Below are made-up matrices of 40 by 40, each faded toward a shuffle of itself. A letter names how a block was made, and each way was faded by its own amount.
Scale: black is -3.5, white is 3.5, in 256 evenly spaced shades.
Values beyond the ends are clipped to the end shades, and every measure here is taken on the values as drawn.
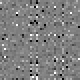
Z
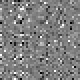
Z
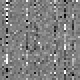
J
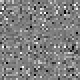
Z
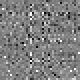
Z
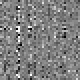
J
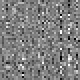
J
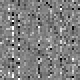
J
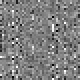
J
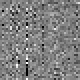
J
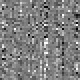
J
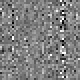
J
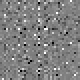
Z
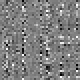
J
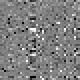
Z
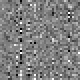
J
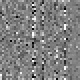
J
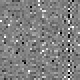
Z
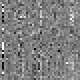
J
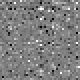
Z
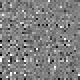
Z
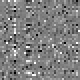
Z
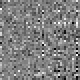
J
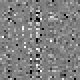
Z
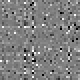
Z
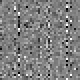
J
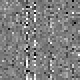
J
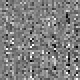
J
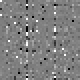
Z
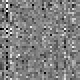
J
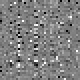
Z
